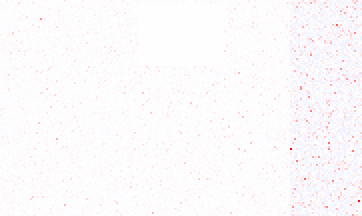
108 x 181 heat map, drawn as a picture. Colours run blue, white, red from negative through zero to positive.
On average the colour sits 50% of the way up the scale. Neither half mirrors the other. The left part is calmer, up to a seam about 80% of the way across. No regular stripes run through it. No single row or column stands out from its neighbours. In the top middle lies a patch that is calmer than the rest.
